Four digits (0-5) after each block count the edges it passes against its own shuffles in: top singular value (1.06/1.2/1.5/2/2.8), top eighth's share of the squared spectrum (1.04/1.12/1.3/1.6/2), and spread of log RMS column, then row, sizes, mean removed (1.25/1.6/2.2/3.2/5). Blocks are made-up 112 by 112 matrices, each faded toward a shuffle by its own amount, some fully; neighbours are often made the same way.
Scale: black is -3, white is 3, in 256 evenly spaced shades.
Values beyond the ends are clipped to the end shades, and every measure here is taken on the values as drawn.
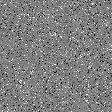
3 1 0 0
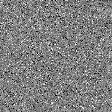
3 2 1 1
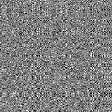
5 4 3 3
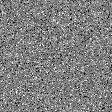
2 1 0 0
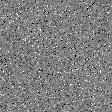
0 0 0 0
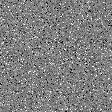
0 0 0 1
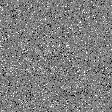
0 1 0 1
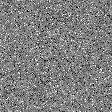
0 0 0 0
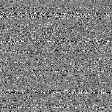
2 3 0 4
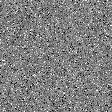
0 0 0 0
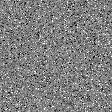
0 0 0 0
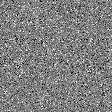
0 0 0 1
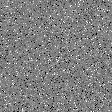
0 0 0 0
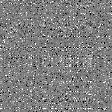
4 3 2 2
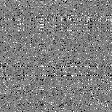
4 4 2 3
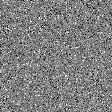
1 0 1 0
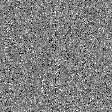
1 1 2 0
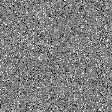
1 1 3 0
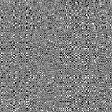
5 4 3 3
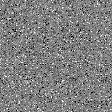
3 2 1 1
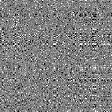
5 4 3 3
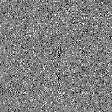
4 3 2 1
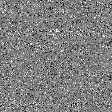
1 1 0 2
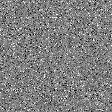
1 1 0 2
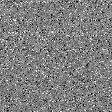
1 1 0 2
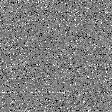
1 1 0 2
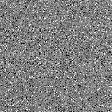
4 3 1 2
